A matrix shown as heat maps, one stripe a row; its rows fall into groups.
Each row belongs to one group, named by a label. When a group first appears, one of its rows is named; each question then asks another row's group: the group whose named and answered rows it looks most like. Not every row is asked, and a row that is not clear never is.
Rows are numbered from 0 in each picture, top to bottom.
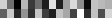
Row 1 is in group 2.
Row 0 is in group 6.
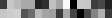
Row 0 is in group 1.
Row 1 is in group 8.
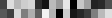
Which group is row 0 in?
1
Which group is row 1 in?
8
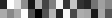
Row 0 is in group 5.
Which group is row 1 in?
1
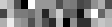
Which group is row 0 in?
8
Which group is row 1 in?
5
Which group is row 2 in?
5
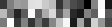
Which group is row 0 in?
8
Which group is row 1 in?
8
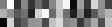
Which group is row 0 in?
2
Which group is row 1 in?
2
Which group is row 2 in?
5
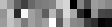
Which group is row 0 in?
2
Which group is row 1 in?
6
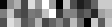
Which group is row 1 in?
8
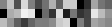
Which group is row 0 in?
6
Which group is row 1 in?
5
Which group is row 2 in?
2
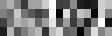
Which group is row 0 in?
8
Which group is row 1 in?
1
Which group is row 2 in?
8
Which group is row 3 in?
5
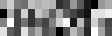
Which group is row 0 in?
8
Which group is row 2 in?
2
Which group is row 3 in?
6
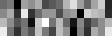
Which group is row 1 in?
6
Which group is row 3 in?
2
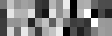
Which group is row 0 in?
1
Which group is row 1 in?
1
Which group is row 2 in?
5
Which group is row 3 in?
5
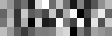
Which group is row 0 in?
2
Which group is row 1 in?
6
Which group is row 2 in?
2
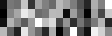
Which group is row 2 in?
8
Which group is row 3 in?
6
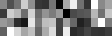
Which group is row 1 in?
5
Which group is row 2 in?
8
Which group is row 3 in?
1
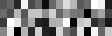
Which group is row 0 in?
6
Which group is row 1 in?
8
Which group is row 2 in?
1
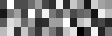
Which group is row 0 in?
5
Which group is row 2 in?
1
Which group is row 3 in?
6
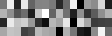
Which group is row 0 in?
6
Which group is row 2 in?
1
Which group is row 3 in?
8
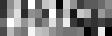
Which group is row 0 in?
8
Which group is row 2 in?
1
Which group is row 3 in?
8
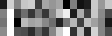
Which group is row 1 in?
2
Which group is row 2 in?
6
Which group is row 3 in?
2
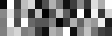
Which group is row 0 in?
5
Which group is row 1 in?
2
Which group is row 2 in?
6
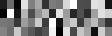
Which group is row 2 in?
6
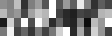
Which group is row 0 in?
1
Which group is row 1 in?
8
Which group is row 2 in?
5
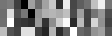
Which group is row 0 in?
8
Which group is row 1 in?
2
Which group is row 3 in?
6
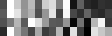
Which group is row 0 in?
1
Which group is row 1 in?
1
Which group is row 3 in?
5
